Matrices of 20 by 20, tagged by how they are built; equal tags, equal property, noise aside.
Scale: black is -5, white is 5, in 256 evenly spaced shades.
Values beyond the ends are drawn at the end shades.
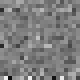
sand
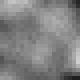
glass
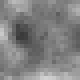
glass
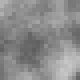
glass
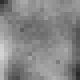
glass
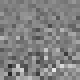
sand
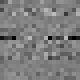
sand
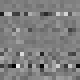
sand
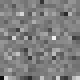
sand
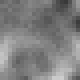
glass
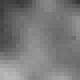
glass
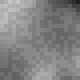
glass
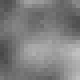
glass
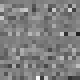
sand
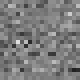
sand
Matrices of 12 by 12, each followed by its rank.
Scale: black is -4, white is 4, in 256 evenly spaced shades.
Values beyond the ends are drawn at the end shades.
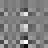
one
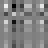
one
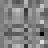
two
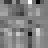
two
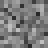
full rank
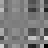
one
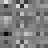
two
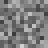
full rank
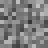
full rank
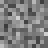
full rank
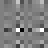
one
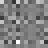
two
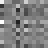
two
